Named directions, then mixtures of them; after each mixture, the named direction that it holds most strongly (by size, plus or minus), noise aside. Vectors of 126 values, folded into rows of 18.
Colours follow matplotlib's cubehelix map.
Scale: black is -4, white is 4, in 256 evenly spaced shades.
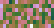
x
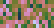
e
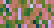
e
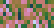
e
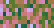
e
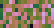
x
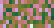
x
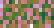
x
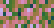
e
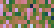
x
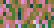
e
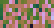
x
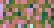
x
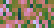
e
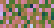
x
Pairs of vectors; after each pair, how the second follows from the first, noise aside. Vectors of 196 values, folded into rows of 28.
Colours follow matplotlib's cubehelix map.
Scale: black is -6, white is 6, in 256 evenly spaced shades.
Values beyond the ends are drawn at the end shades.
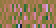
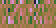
reversed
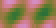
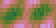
reversed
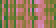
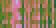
reversed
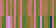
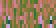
sign-scrambled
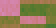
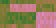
reversed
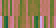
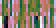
scaled up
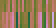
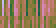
reversed
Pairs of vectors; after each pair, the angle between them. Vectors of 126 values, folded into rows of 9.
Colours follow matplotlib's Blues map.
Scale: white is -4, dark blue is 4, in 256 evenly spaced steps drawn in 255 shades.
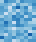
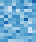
partly aligned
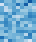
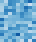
orthogonal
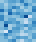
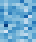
nearly parallel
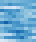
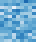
partly aligned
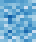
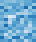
nearly opposite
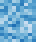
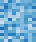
partly aligned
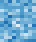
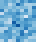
partly opposed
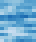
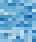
partly aligned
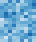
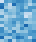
orthogonal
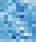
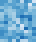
partly aligned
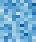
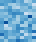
partly opposed
